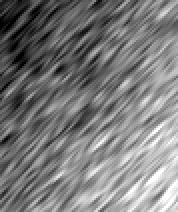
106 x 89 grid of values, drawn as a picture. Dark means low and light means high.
No row or column stands out. On average the colour sits 50% of the way up the scale. The field climbs toward the bottom right. The grain runs diagonally up to the right.
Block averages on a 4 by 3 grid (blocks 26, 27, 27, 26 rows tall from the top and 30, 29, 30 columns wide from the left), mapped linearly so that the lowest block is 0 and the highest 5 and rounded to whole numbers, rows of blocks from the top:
013 / 123 / 234 / 245
